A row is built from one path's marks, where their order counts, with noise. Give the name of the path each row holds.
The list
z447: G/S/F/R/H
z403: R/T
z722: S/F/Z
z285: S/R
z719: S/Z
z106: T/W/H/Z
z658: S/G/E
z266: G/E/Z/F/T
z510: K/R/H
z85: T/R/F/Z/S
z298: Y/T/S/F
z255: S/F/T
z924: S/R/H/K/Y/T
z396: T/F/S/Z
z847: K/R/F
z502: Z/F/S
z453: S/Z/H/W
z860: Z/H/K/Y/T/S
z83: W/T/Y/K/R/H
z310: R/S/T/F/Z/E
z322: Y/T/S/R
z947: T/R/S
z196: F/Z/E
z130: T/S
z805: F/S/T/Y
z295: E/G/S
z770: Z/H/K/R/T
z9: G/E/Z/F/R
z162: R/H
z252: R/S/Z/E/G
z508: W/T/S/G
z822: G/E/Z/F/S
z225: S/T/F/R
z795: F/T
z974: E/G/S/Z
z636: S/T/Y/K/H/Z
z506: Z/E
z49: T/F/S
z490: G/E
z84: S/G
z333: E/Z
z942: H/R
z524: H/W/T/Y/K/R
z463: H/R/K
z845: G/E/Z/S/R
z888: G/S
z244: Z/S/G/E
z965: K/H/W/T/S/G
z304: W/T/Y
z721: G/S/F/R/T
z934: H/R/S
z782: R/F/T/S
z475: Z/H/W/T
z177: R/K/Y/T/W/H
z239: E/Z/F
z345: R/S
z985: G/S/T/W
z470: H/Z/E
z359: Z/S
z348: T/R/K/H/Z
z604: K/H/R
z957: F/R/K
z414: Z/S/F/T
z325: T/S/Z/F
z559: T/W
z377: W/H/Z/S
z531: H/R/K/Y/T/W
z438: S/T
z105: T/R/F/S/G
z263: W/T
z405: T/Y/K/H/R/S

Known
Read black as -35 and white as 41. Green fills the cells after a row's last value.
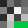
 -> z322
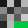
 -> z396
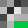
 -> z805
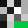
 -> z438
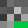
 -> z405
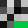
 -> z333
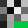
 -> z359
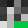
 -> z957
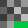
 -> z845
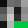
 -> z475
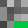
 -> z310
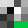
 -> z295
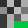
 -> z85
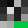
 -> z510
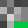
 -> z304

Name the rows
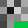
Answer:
z822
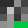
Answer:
z83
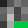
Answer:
z531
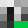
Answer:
z658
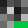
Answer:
z348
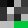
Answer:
z604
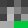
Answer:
z524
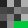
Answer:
z377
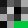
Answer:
z106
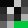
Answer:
z162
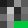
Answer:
z177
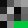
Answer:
z453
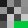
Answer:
z721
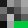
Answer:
z985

